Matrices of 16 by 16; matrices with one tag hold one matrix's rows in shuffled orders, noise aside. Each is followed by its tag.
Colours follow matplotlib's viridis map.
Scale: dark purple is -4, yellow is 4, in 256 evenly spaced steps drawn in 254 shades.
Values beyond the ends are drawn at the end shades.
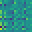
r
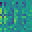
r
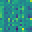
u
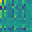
r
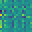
r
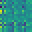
r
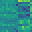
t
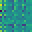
r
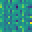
u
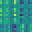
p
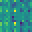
p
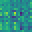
p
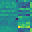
t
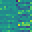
t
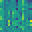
u
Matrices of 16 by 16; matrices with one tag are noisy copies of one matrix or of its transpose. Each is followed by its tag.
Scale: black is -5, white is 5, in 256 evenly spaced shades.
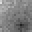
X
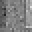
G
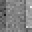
G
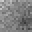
X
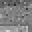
G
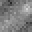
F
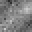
F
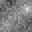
F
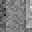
G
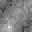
F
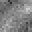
F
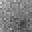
X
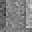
G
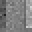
G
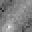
F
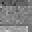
G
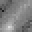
F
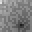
X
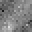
F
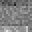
G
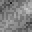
F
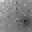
X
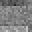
G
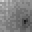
X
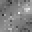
F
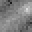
F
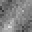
F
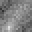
F
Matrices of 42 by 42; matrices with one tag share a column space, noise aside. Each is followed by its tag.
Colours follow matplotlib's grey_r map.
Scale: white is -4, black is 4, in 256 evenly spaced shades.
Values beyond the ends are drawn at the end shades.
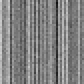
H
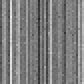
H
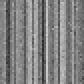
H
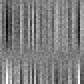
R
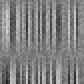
R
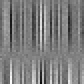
R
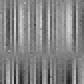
R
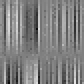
R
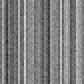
H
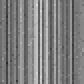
H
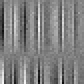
R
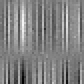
R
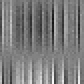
R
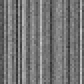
H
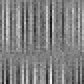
R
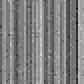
H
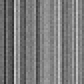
H
